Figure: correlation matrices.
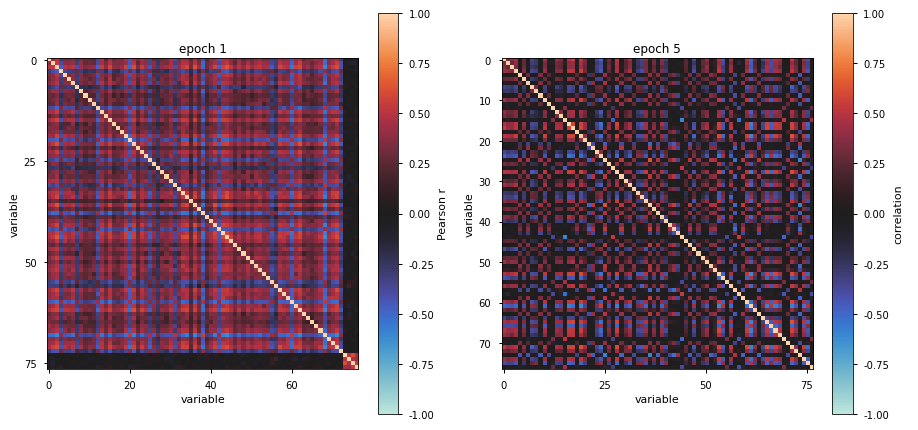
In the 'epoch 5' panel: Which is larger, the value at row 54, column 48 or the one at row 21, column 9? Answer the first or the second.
the first
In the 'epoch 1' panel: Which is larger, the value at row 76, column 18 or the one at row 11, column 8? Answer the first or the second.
the second
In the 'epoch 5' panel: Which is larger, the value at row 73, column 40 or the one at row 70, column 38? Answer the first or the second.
the second
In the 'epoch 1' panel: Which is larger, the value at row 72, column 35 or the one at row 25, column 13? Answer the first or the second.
the first
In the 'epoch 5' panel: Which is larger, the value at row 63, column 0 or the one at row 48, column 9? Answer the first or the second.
the second
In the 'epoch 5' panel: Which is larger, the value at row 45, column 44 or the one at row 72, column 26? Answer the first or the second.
the second
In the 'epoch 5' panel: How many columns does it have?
77
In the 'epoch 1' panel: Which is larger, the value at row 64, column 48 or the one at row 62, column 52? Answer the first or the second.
the second
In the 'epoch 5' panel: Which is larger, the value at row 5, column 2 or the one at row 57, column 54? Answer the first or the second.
the first
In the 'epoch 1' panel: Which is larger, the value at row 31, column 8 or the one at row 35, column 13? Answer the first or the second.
the second
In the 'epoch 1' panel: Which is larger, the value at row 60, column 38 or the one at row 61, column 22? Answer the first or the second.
the first
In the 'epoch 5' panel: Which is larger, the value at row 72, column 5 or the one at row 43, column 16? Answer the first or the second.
the first
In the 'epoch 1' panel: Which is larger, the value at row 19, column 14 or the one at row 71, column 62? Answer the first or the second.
the second
